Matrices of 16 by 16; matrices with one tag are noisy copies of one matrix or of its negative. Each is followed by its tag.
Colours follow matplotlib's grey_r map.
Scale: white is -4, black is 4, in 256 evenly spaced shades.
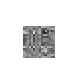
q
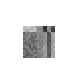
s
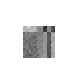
s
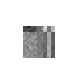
s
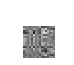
q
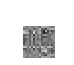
q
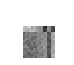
s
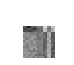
s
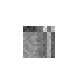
s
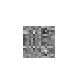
q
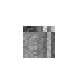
s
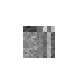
s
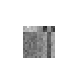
s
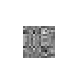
q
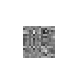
q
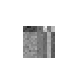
s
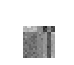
s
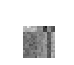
s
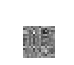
q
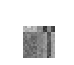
s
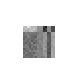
s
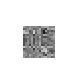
q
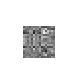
q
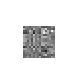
q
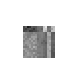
s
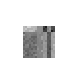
s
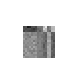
s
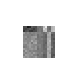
s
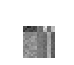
s
